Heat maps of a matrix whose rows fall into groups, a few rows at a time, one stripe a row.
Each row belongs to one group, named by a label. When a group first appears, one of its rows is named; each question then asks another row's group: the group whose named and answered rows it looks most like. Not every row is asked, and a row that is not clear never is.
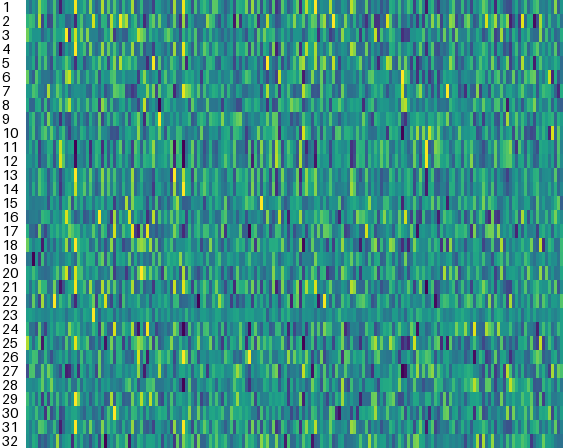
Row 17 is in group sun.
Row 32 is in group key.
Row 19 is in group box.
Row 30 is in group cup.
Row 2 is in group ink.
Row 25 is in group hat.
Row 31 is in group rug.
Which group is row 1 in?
rug
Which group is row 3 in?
hat
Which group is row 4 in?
rug
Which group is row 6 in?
cup
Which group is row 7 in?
key
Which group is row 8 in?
cup
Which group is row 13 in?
rug
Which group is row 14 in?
rug
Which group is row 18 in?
hat
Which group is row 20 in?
hat
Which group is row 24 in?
sun
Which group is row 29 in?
hat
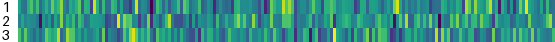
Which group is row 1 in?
cup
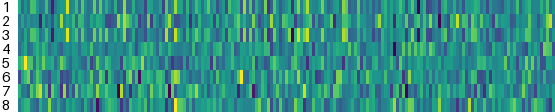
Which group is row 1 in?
rug
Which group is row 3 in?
rug
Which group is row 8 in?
key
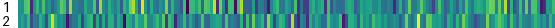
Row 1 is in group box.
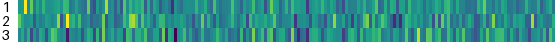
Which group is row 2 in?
hat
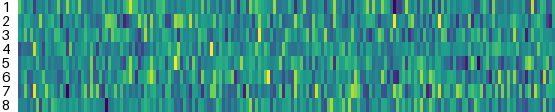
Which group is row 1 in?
hat
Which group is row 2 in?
key
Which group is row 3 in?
ink
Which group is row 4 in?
box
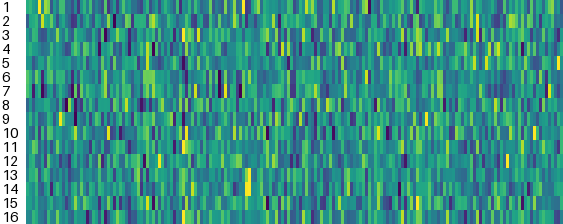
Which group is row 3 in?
key
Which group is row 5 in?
sun
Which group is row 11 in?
key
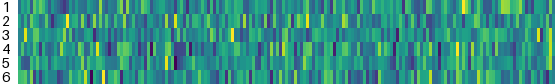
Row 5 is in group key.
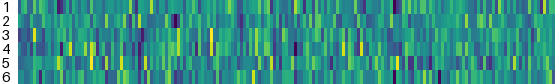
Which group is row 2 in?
sun
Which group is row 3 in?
box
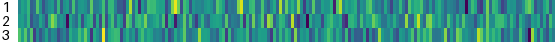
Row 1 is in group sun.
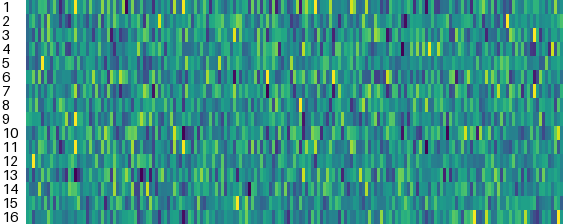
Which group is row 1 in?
rug
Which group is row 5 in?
box
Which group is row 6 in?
ink
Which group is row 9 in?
hat
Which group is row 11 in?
rug
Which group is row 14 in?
sun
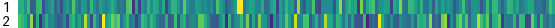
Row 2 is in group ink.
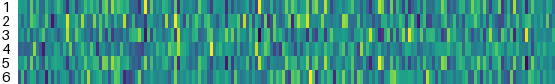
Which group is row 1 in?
ink
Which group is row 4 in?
box
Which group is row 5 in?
ink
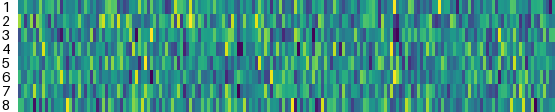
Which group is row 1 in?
key
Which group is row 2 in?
hat
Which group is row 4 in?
sun
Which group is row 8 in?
hat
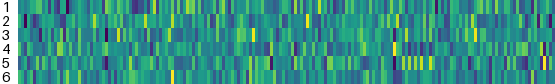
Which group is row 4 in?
cup
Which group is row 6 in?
hat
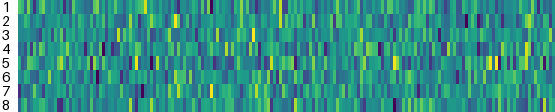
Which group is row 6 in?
key
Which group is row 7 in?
box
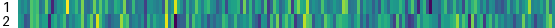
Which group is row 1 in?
rug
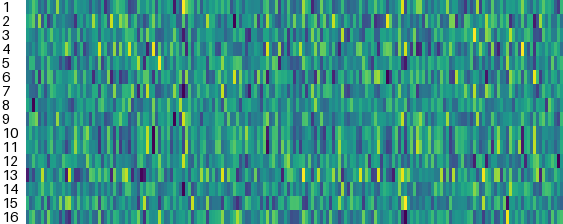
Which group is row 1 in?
key
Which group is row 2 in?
ink
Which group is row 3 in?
sun
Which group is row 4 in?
ink
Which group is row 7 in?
sun
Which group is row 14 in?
sun
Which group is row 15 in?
cup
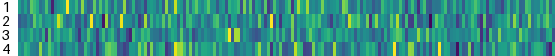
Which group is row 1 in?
rug
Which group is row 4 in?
key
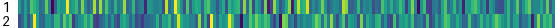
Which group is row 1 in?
rug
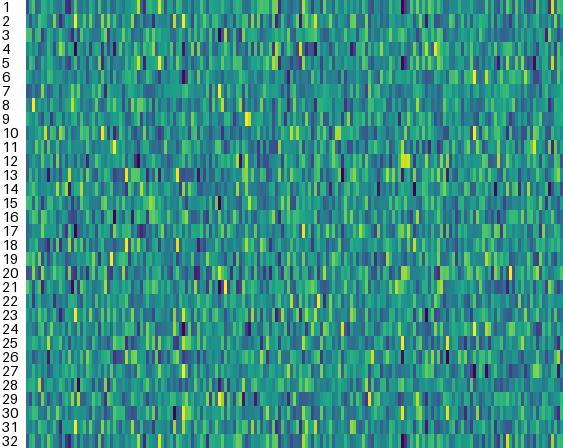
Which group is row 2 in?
rug
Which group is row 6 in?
sun
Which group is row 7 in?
box
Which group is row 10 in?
cup
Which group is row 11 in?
cup
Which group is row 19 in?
ink
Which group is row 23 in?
rug
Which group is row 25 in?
key
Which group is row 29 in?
box
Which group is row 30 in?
key
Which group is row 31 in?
rug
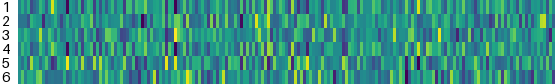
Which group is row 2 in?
box
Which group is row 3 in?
key
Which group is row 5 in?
rug
